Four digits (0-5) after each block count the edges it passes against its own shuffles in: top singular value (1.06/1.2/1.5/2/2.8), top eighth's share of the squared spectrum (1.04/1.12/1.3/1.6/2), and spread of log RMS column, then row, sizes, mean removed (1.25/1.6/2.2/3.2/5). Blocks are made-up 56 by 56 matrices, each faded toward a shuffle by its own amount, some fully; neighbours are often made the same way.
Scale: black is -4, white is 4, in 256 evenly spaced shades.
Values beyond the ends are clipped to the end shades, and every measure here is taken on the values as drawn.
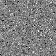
1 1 0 0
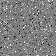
0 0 0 0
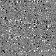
3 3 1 1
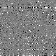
4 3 1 2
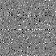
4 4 1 2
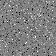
0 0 0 0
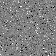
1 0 0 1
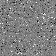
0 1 0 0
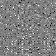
3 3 1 2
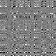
4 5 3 3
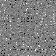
3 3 1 1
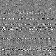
3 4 0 3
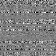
3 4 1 4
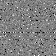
3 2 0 2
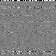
4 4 0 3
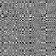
5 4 3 3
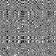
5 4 3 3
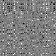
4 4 2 2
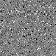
3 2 0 1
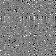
4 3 1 1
